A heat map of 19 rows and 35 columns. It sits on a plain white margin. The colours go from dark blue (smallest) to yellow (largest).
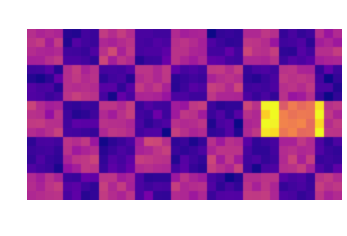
On average the colour sits 30% of the way up the scale. An odd patch, higher than its surroundings, sits in the middle right. A checkerboard runs through the table. There is no overall slope. Values change most from cell to cell in the middle right.
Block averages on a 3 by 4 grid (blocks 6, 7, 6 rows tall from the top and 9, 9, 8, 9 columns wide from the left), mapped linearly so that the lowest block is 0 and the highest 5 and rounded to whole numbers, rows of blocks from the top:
0 0 0 0 | 0 0 0 5 | 0 0 0 0
